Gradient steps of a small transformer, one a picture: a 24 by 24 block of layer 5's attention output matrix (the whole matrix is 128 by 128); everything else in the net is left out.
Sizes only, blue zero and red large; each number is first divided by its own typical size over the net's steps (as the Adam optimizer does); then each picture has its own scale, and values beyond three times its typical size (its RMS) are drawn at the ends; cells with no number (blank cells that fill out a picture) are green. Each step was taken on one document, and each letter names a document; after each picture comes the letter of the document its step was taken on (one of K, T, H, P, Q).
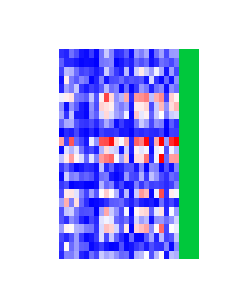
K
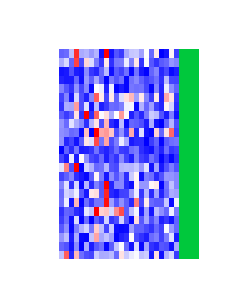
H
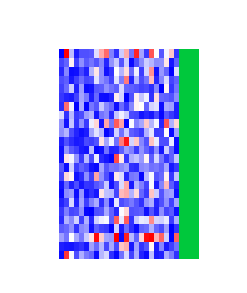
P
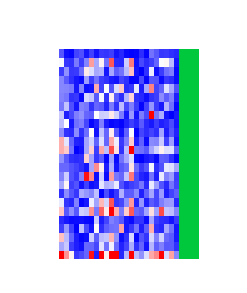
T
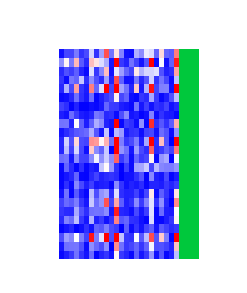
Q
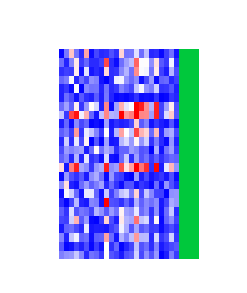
H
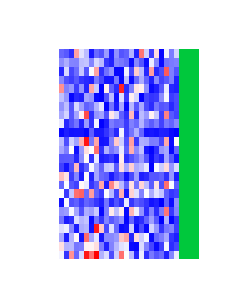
T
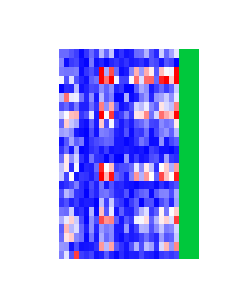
K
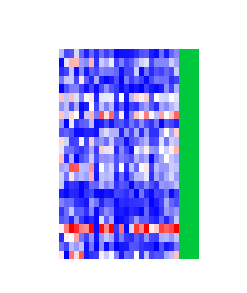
K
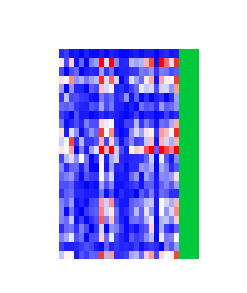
K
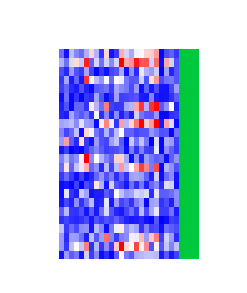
H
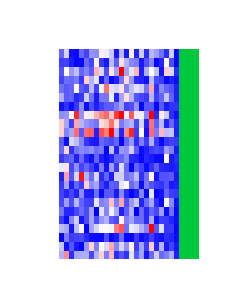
T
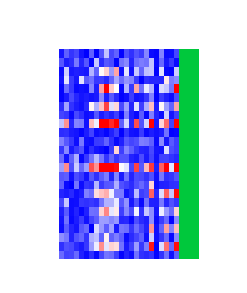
Q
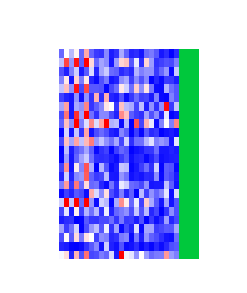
H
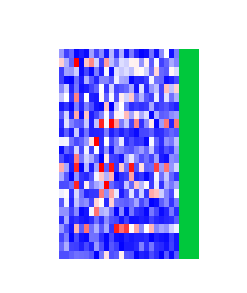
H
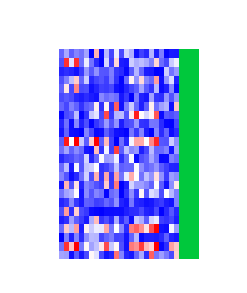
P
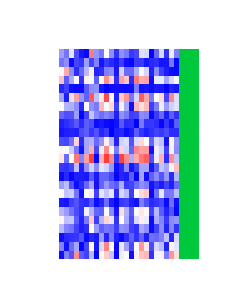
K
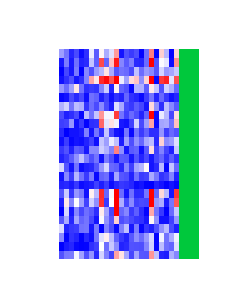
Q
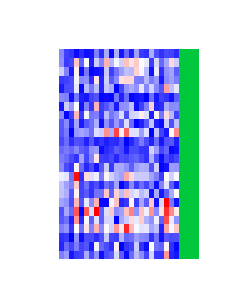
P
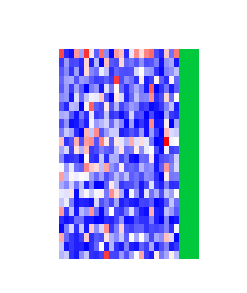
T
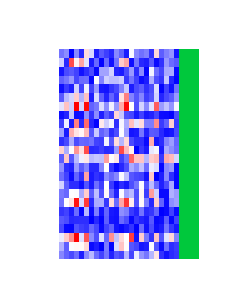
P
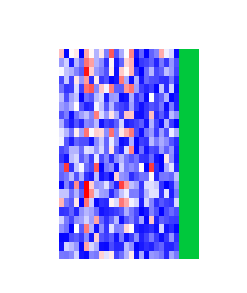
T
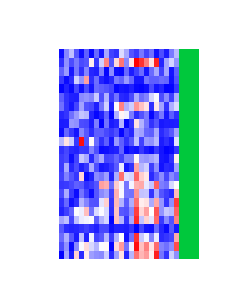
P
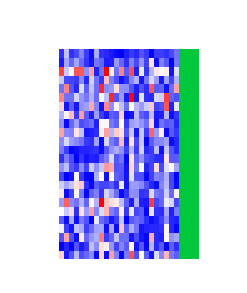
T
